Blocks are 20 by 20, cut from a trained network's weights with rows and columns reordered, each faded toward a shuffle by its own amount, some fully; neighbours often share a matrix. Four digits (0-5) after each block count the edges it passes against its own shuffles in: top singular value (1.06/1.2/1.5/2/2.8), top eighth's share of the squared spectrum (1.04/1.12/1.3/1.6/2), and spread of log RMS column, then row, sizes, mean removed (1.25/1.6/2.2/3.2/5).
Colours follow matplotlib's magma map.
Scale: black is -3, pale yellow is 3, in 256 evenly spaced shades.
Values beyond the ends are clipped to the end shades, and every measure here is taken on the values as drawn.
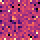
1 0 1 0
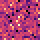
0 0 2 0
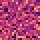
2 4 2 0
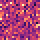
1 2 0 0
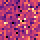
0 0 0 0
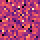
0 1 0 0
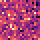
0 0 0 0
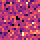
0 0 0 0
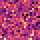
0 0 0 0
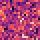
0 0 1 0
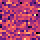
2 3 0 1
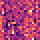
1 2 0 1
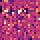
2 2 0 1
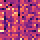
2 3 0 2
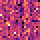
1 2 0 0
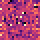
1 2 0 1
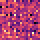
2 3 0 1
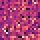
1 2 0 1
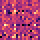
2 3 0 2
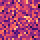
0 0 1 0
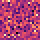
2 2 0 0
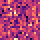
2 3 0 0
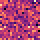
0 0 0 1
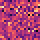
2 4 2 2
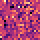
1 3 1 0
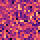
0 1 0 0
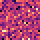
0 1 0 0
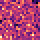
1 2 0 0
